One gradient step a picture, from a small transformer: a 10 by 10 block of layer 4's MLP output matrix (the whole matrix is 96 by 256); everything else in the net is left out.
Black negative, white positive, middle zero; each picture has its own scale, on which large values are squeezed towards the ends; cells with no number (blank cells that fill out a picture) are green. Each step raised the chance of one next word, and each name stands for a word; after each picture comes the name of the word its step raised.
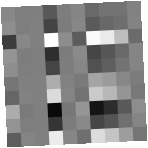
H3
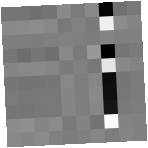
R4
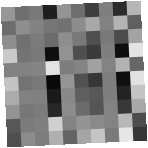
R4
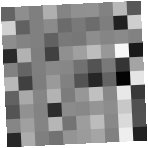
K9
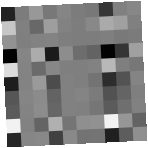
R4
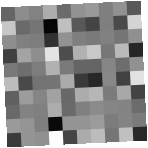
K9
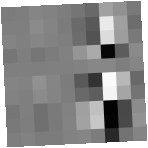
H3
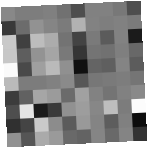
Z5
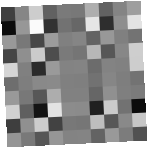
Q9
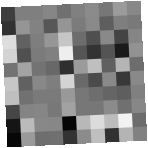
R4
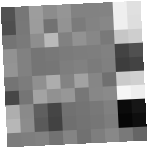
H3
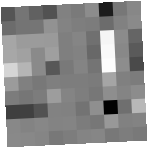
Z5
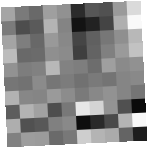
Q9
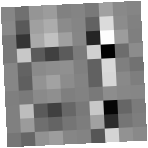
H3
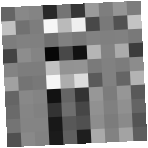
K9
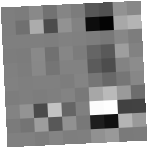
Q9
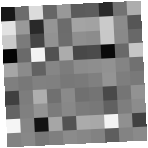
R4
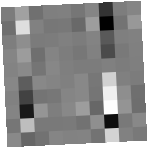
Q9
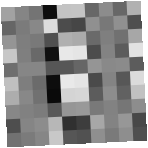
R4
